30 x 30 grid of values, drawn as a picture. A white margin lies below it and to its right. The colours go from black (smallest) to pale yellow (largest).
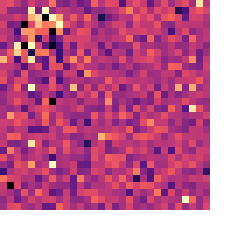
Slope: none. Roughest part: top left. Mirror symmetry: none. Average level on the scale: 50%. Grain: fine. Stripes: none. Odd patch: rougher, in the top left. Histogram: heavy tails on both sides.
